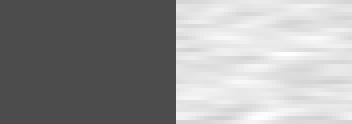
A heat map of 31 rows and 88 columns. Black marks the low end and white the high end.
The table splits into one row of 2 panels. Panel 1,1: low, flat. Panel 1,2: very high, streaked across, faint in contrast.
